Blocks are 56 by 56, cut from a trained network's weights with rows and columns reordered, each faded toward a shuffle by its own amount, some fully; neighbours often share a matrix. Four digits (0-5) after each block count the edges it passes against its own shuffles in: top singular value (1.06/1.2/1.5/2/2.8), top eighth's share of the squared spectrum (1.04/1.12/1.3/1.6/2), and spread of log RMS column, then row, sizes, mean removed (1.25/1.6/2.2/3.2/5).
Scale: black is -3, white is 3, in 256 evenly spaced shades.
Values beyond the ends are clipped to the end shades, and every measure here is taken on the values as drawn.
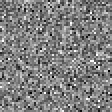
2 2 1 0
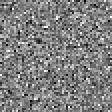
1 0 0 0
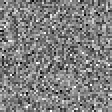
0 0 0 0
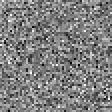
0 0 0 0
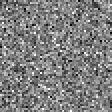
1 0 0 0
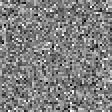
1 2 0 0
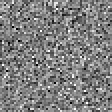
0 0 0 0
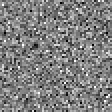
2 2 0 0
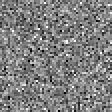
0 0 0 0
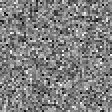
1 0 0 0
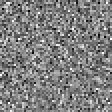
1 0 0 0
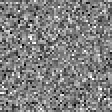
0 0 0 0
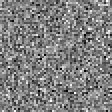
1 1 1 0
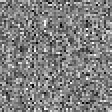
3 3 1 1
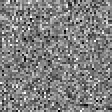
2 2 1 0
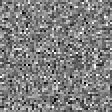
2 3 1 2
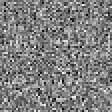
2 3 1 2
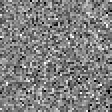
0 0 1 0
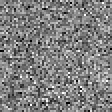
1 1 0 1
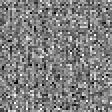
2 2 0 1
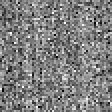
2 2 0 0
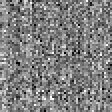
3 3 0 2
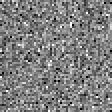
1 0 0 0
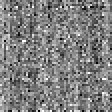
3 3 0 2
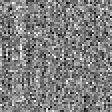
2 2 0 1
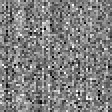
3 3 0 1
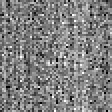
3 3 1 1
